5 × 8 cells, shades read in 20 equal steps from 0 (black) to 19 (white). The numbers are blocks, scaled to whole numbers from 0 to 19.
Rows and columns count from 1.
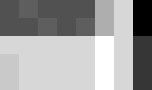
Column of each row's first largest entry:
7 7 6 6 6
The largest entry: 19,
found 3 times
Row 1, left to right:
6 7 6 6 6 13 16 0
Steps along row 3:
same same same same up down down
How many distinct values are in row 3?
3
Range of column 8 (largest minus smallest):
4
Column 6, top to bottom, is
13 13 19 19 19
